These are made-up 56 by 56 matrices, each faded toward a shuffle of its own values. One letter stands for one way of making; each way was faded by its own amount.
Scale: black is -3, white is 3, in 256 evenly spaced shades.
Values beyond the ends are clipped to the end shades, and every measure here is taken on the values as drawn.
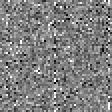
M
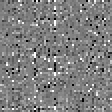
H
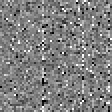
M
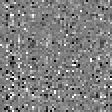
H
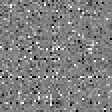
H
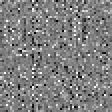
H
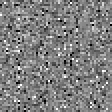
M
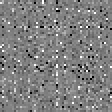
H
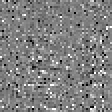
H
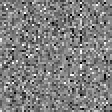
M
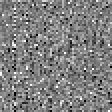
M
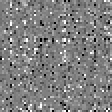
H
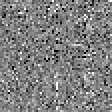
M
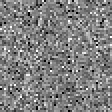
M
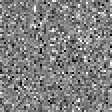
M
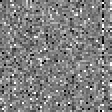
M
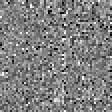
M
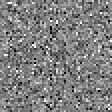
M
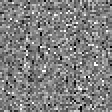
M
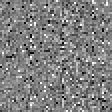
M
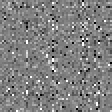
H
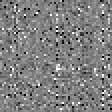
H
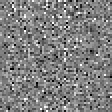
M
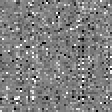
H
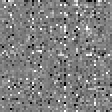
H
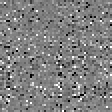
H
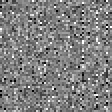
M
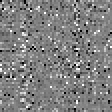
H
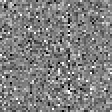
M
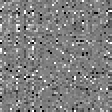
H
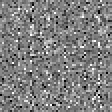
M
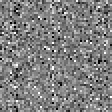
M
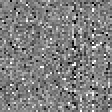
M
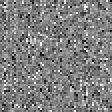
M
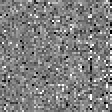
M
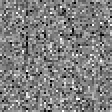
M
